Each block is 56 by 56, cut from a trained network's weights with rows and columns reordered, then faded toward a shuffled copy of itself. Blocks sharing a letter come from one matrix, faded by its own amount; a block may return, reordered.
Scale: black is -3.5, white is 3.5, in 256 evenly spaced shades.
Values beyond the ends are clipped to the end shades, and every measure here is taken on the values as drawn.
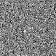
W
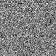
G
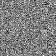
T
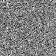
G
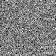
G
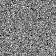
W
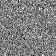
G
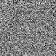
T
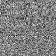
T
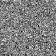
T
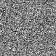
G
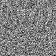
G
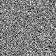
G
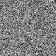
G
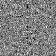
W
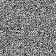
T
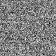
G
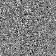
W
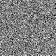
T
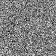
W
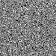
W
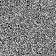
T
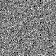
W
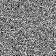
G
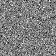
W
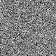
W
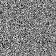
W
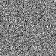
T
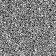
W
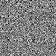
T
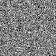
W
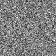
G
